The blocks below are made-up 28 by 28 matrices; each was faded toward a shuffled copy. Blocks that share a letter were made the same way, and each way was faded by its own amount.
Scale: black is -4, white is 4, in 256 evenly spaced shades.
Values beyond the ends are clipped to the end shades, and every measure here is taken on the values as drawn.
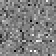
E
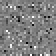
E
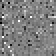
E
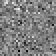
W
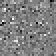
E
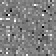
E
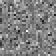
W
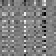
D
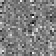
W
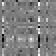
D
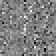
W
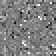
E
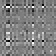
D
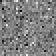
W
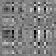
D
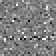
E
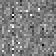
W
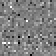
E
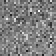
W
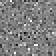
E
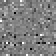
E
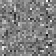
W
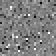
E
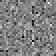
W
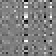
D
